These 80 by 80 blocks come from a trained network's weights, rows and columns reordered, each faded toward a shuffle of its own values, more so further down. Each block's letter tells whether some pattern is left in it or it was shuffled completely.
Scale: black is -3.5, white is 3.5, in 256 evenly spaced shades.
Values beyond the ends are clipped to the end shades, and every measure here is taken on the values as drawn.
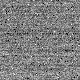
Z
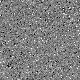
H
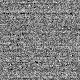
Z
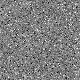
H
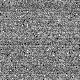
Z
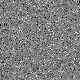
Z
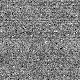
Z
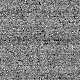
Z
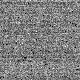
Z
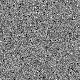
H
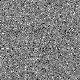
Z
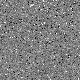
H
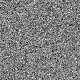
H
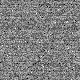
Z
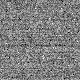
Z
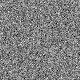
H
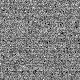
Z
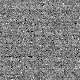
Z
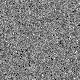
H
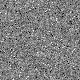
H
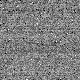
Z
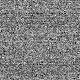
Z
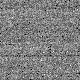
Z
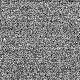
Z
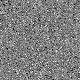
H
